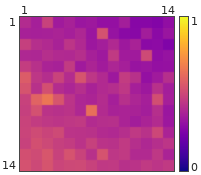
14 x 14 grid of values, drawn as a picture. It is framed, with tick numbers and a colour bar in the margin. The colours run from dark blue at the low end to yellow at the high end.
Average level on the scale: 40%. Ninth with the lowest average: top right. Mirror symmetry: none. Odd rows or columns: none. Slope: up to the bottom left. Stripes: none.
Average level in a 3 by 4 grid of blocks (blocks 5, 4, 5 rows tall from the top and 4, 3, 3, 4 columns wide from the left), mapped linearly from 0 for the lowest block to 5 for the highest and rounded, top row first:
2 2 1 0 | 5 3 2 2 | 5 4 3 3
